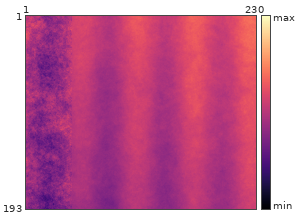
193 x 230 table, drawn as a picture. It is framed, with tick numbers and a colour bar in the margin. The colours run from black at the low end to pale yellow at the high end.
There is an overall slope up to the top right. The texture varies smoothly and slowly. Upright stripes repeat 4 times across the table. A vertical seam about 20% of the way across splits the table, and the right part is calmer. The ninth with the highest average is the top right.
